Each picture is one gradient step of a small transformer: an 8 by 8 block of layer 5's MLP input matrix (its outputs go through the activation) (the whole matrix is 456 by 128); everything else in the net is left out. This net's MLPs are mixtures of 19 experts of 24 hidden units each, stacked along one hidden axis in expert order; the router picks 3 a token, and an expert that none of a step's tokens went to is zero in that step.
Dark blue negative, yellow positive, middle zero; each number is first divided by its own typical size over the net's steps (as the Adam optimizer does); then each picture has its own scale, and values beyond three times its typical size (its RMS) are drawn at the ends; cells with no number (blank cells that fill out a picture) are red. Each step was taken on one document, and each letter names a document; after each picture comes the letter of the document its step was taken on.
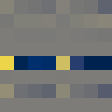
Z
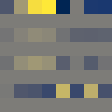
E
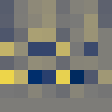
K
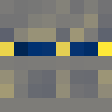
K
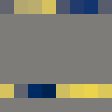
E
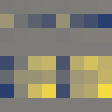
Z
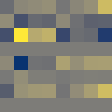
Z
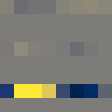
E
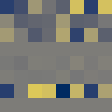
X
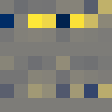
X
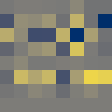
K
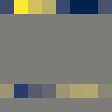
E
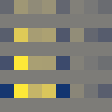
Z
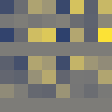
X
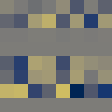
X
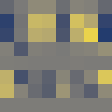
K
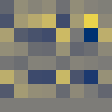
K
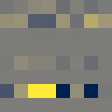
E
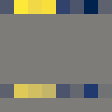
E
